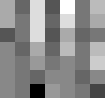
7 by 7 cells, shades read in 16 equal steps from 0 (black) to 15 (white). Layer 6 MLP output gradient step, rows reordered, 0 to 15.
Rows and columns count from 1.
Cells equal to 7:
12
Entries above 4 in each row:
7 7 7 7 7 7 5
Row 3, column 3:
13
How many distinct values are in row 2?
4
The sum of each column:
57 47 64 46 73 47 63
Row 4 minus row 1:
-2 0 -3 1 -4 0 0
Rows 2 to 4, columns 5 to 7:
13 7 10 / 10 6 7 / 11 7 11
